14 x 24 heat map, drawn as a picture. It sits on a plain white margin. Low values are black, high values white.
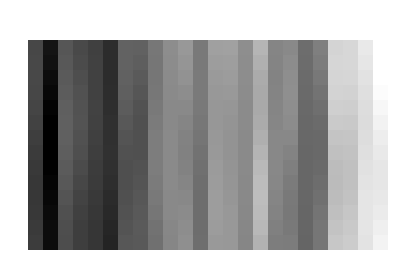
The ninth with the highest average is the top right. The field climbs toward the right. The grain runs up and down.
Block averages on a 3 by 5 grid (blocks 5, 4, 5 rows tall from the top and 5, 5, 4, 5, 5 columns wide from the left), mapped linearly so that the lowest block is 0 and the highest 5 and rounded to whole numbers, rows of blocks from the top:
01335 | 01335 | 01335
